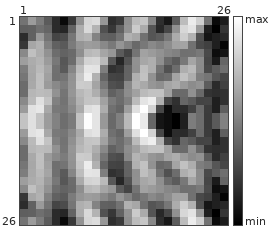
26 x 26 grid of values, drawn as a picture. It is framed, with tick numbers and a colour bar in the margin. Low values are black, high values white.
Ninth with the lowest average: middle right. Mirror symmetry: top to bottom. Stripes: upright, repeating 4 times. Average level on the scale: 50%.
